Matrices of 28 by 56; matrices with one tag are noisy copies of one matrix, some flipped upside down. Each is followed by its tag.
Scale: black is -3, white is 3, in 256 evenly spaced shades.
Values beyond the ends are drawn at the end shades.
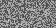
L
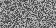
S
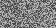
S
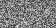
L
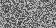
S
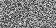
S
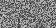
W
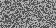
S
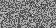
W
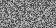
L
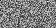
W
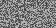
L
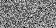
S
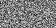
L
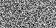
S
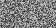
S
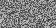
W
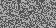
W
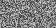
W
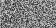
S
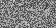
L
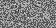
L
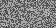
L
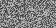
L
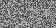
L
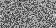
S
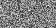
W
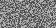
W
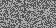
L
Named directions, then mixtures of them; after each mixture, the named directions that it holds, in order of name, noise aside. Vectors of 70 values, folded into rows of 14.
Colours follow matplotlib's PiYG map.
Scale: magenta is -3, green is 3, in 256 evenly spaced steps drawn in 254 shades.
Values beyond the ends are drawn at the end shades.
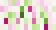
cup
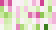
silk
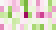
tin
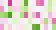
cup, silk, tin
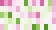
silk, tin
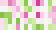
silk, tin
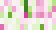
tin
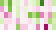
silk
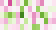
cup, silk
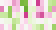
tin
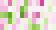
cup, silk, tin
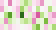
cup, silk, tin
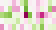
tin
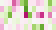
tin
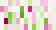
cup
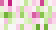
cup, silk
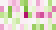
tin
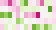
silk, tin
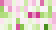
silk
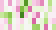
cup, silk, tin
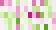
silk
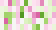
cup, silk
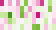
cup, silk, tin
